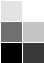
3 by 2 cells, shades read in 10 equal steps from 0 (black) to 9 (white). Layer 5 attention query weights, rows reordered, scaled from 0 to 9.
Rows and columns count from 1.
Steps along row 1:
up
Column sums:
12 18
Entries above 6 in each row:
2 1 0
